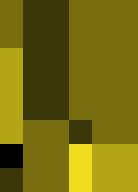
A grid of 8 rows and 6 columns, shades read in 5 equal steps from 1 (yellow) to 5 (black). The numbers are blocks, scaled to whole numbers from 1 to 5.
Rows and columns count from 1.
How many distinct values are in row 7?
4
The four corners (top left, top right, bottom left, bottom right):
3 3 4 2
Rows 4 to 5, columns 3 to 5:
4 3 3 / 4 3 3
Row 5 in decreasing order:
4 4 3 3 3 2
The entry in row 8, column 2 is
3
